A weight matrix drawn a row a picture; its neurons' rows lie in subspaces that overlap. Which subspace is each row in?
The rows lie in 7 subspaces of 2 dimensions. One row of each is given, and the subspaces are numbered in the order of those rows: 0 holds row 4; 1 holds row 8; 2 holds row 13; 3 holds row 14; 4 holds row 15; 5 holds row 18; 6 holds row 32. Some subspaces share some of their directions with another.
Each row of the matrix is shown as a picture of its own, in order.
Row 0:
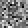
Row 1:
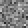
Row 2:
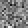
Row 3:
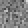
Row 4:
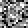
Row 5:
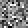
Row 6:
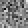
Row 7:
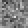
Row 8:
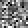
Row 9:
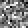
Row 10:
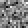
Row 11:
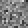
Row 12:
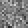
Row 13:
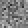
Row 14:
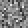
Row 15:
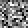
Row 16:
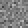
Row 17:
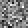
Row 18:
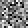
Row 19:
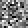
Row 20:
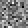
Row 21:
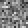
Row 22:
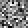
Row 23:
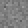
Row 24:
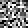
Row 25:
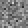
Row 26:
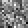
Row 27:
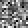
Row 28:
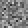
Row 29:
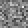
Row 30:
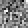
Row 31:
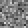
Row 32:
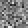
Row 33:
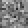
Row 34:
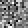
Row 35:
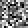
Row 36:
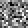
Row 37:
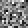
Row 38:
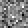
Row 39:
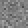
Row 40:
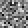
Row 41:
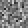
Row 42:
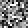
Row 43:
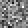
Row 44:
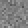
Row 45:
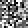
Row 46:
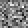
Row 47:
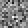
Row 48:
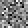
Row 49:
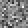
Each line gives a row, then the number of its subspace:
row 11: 2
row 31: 0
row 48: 5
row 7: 6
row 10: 1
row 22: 0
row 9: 1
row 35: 0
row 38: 0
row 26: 6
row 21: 1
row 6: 2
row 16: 3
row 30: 2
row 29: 4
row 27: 1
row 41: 3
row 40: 0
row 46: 4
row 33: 6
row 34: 4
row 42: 1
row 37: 2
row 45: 4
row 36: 4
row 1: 0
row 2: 6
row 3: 2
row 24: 3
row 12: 6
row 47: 5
